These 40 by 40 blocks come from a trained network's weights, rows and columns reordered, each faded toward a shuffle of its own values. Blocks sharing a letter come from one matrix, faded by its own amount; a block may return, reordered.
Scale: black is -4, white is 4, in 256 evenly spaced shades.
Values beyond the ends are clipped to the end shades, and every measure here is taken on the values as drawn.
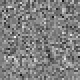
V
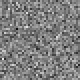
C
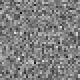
V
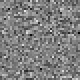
V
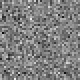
V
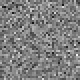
C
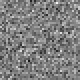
C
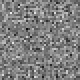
V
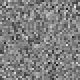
V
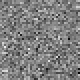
V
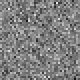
C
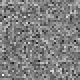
C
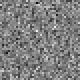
C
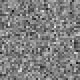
C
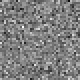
C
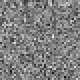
V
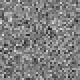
V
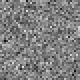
C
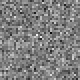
C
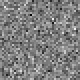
C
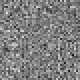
V
